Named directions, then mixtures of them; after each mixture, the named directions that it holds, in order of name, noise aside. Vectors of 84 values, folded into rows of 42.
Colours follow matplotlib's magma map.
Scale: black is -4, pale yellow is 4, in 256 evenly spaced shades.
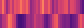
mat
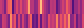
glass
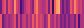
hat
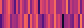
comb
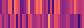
glass, hat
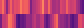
mat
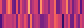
comb, glass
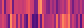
comb, glass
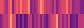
glass, mat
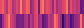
comb, mat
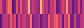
comb, glass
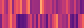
glass, mat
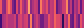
comb, glass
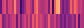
hat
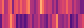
glass, mat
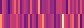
comb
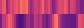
mat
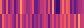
hat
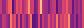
glass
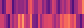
glass, mat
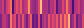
glass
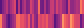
comb, mat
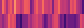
hat, mat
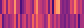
hat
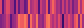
comb, mat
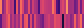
comb, hat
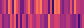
glass, hat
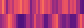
mat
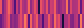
comb
